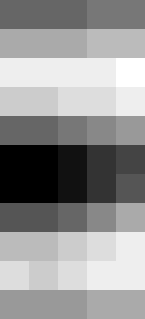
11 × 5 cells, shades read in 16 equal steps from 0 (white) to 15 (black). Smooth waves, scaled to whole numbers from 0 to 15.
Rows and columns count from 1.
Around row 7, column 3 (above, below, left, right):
14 9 15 12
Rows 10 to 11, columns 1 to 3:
2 3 2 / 6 6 6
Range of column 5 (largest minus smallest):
11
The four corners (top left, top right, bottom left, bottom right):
9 8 6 5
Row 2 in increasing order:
4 4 5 5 5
